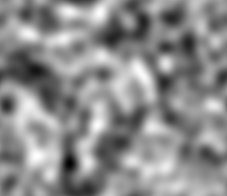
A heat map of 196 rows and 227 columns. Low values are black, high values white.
Grain: smooth. Mirror symmetry: none. Slope: none. Calmest part: bottom right. Odd rows or columns: none. Histogram: bell-shaped.
